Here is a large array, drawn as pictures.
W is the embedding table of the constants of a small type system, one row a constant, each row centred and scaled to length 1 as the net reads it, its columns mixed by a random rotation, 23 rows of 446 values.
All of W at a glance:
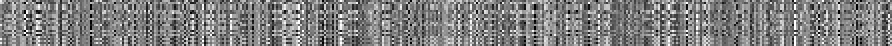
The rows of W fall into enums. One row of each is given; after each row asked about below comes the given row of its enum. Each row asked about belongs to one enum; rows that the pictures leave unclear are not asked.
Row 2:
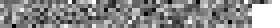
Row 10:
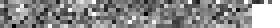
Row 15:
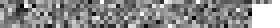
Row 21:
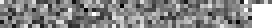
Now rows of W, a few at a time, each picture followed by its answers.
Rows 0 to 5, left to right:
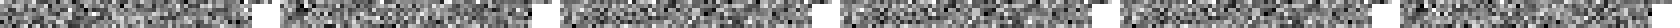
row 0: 21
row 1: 15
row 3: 2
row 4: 2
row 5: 15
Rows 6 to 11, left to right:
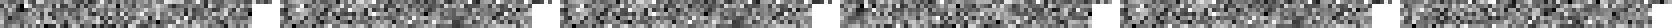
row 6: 15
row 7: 10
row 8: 10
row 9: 15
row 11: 2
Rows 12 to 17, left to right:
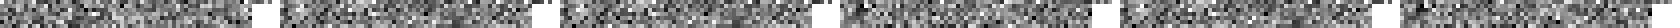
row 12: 21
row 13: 10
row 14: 10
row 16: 10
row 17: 15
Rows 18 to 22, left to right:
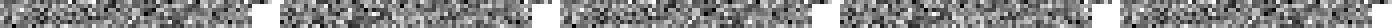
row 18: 2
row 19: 21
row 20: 2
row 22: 2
